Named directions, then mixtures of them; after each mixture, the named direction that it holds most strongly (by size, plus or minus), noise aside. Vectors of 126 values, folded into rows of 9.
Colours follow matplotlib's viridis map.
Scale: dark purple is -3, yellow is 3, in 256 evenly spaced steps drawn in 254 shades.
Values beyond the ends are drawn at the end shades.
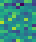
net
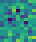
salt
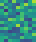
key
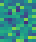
salt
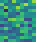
key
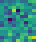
salt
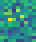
salt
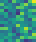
key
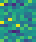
net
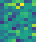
net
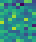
net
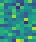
net
